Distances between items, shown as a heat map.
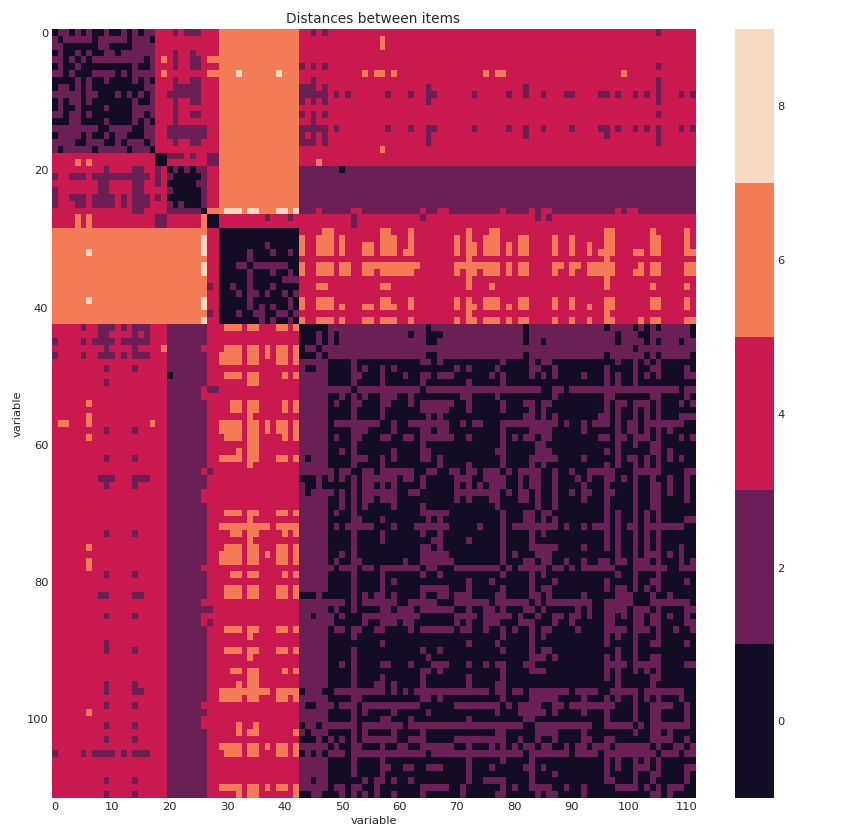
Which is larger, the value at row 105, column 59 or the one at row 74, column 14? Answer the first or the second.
the second
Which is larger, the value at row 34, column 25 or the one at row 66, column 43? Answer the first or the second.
the first
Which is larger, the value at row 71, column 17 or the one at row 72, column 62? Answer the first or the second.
the first
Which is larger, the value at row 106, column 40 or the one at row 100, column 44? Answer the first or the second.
the first
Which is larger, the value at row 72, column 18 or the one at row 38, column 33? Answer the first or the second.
the first
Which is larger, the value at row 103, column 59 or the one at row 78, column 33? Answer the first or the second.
the second
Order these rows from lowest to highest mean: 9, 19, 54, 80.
80, 54, 9, 19
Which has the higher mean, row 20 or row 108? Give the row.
20
